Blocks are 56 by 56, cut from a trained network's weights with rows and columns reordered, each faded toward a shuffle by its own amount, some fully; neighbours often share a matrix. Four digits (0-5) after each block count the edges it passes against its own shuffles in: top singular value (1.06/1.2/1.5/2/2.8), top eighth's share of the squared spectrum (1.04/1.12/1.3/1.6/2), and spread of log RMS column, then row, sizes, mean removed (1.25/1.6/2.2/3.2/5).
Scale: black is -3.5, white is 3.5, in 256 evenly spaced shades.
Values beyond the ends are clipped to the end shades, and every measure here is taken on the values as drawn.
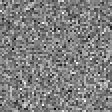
0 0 0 0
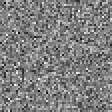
0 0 0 0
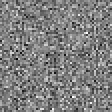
3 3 1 2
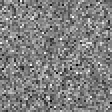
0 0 0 0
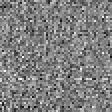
2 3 1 2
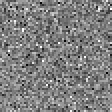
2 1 0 1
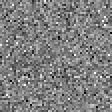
1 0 0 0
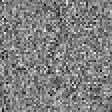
2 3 1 0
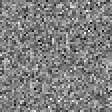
0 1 0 0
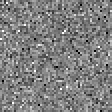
0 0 0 0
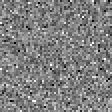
0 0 0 0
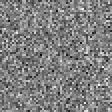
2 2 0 0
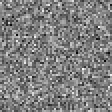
0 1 0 0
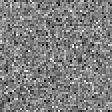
1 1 0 1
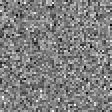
1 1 0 0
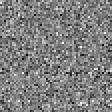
2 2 0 0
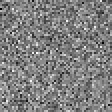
1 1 0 0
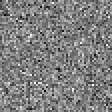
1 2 0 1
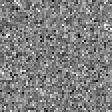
1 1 0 0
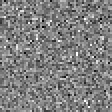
0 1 0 1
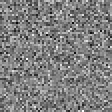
2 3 0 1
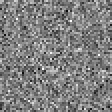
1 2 0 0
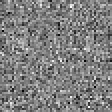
3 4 1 2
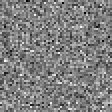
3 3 0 2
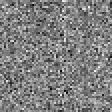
2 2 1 0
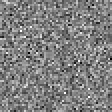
0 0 0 1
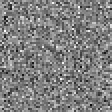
2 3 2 1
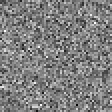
2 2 0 0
